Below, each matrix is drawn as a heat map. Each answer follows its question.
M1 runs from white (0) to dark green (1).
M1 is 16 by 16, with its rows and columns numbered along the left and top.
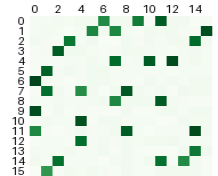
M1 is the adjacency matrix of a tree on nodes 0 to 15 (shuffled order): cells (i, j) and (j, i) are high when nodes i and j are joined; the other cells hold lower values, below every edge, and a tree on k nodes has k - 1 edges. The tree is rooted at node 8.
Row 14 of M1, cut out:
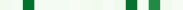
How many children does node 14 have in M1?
2
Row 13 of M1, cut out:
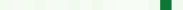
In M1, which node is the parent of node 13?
14
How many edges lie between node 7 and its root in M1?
1
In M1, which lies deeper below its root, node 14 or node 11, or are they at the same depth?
node 14
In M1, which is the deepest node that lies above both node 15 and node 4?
7
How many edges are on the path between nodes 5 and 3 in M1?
7
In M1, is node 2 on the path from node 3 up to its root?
yes
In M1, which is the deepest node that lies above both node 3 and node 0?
11
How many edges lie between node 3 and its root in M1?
4
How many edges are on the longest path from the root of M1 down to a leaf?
4
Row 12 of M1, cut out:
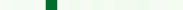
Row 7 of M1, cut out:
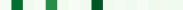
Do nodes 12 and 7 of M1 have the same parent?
no
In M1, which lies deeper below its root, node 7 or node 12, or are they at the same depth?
node 12
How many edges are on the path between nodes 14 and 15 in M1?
5
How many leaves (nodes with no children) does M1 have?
8
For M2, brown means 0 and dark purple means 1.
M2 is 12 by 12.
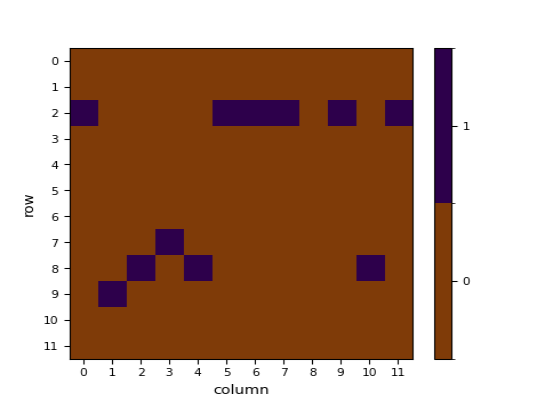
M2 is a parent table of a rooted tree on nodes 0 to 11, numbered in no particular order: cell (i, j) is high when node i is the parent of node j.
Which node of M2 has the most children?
2
